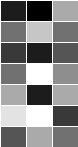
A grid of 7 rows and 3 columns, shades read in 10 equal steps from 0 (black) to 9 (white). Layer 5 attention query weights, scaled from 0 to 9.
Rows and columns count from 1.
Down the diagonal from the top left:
1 7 3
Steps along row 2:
up down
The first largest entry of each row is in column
3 2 3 2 1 2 2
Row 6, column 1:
8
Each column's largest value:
8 9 6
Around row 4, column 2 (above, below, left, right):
1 1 4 5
